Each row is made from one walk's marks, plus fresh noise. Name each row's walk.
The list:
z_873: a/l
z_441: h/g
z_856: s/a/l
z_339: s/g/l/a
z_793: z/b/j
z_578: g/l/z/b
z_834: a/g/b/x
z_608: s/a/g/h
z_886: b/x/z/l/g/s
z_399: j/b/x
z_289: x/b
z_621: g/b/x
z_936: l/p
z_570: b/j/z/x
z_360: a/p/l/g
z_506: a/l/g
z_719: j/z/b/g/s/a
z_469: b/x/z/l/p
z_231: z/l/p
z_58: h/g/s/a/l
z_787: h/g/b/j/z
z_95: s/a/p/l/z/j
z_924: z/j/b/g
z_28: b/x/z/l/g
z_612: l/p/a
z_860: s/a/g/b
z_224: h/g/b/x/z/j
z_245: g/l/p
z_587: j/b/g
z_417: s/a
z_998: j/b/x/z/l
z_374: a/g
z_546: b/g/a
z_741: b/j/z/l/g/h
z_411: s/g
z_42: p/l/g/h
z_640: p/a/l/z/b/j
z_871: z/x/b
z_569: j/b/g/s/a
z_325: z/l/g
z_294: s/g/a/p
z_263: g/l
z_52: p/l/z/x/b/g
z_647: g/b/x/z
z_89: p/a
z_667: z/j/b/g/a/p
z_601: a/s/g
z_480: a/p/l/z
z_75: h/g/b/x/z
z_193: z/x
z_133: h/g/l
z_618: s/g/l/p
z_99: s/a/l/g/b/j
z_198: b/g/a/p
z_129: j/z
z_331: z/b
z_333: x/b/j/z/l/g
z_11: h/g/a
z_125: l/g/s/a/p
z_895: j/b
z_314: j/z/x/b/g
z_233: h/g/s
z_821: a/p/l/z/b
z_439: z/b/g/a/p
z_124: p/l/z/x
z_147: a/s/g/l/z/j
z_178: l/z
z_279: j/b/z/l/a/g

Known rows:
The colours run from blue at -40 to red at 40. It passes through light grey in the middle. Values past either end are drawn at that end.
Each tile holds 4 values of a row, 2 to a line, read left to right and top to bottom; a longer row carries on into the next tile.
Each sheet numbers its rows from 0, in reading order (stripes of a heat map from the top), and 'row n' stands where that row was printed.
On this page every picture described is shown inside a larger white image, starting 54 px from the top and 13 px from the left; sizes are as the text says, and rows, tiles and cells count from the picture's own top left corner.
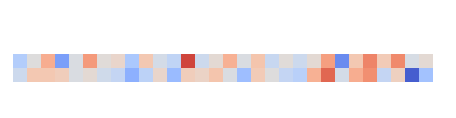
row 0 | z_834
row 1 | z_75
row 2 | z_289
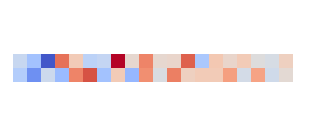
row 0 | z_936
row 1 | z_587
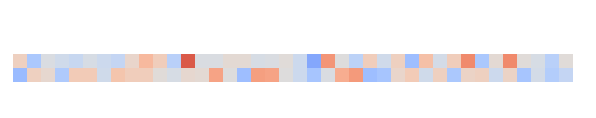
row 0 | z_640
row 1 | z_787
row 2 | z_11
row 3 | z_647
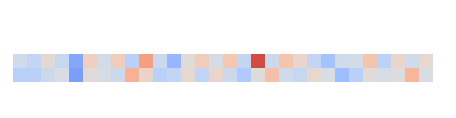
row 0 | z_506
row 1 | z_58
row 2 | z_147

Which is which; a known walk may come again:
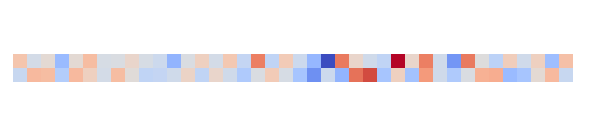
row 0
z_570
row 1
z_58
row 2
z_936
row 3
z_11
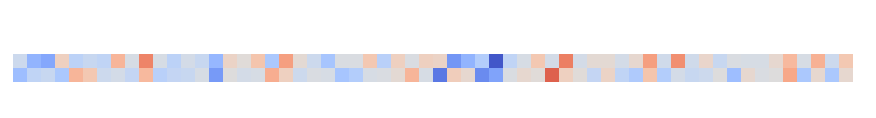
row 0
z_612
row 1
z_506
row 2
z_147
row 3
z_873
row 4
z_886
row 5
z_52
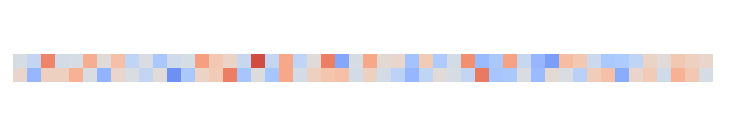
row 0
z_75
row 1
z_245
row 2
z_834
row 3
z_374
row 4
z_998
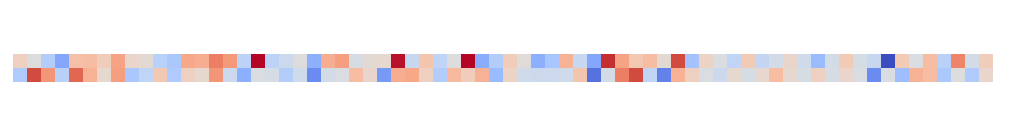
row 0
z_399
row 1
z_233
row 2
z_133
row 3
z_546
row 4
z_441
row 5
z_667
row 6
z_124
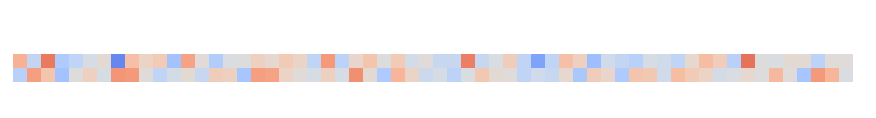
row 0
z_793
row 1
z_741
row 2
z_224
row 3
z_439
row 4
z_640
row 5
z_787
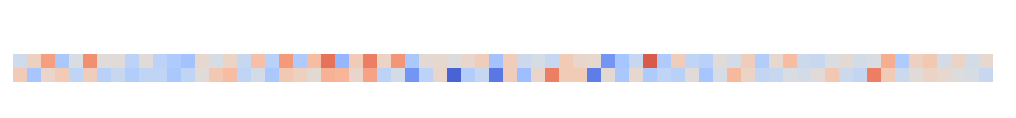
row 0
z_647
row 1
z_360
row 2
z_621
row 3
z_325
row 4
z_193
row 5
z_719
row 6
z_569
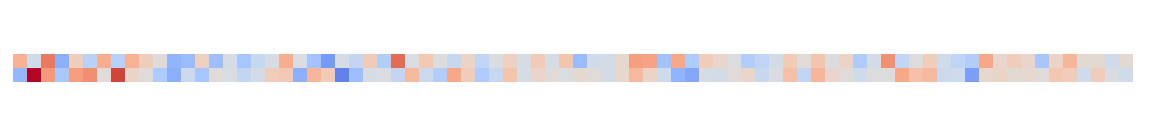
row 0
z_895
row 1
z_480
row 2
z_856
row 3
z_99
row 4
z_294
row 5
z_333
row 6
z_198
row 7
z_314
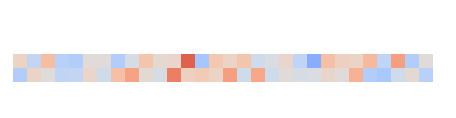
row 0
z_279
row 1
z_587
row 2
z_608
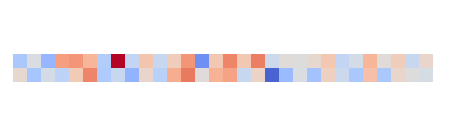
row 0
z_618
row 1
z_289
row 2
z_28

